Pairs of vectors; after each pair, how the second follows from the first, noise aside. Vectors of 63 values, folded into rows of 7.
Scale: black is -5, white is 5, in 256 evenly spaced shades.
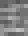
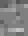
partly zeroed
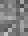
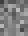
shuffled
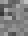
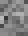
shuffled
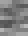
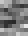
scaled up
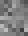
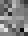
scaled up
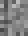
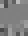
partly zeroed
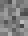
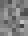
copied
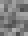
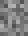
shuffled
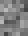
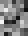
scaled up
